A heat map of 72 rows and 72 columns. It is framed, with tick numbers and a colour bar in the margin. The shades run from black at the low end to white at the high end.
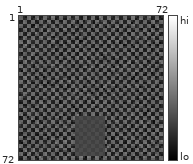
No row or column stands out. An odd patch, calmer than its surroundings, sits in the bottom middle. There is no overall slope. The bottom middle is the calmest part. Overall the values sit about 30% of the way up the scale. The values fall into two levels.
